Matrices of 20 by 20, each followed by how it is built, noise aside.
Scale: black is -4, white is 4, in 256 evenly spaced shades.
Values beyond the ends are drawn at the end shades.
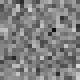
noise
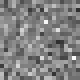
noise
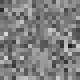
noise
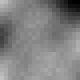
smooth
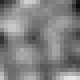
smooth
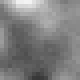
smooth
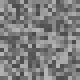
noise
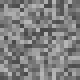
noise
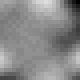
smooth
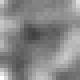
smooth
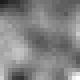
smooth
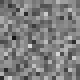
noise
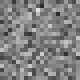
noise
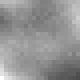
smooth
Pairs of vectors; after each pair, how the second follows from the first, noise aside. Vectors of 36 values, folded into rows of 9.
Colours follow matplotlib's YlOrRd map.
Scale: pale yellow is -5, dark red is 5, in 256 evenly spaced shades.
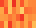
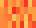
reversed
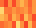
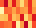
scaled up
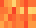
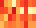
scaled up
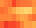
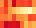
scaled up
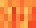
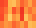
reversed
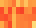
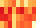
scaled up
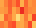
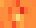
partly zeroed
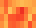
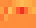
partly zeroed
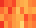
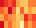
scaled up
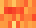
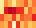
scaled up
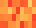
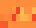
partly zeroed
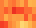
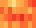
reversed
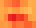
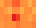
partly zeroed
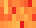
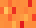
partly zeroed
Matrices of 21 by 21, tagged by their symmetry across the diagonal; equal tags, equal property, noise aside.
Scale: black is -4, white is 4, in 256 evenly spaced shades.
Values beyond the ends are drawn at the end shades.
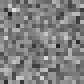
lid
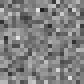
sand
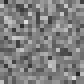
lid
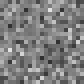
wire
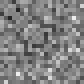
wire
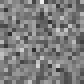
sand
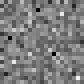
wire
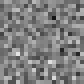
lid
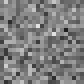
sand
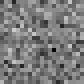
sand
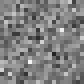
wire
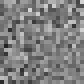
lid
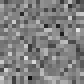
lid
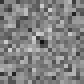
wire
